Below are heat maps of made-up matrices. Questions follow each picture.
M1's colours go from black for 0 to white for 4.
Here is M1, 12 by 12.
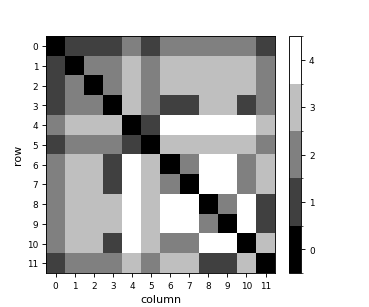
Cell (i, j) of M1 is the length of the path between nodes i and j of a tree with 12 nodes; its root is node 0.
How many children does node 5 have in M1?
1
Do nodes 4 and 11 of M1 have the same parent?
no
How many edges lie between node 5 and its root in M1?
1
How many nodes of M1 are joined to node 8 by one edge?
1
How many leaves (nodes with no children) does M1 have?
8
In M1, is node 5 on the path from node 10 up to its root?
no
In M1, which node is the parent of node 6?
3
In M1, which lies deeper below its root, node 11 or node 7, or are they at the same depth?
node 7
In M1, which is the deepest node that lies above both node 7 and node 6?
3
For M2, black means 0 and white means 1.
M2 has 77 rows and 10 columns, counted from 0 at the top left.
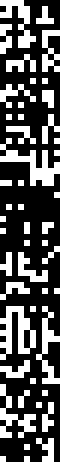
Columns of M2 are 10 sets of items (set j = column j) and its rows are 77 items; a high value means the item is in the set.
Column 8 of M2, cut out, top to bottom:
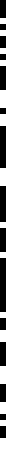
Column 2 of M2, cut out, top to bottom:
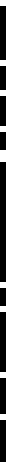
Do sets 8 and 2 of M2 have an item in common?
yes
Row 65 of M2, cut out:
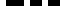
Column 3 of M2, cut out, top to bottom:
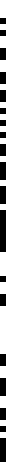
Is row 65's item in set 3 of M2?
no
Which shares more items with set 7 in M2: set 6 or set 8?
set 8
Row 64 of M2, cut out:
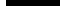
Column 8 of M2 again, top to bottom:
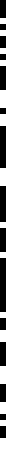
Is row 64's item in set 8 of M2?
no
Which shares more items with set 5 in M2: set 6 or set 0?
set 0
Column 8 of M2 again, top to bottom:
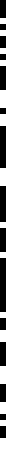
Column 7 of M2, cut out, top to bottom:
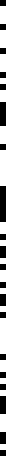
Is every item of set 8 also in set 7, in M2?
no
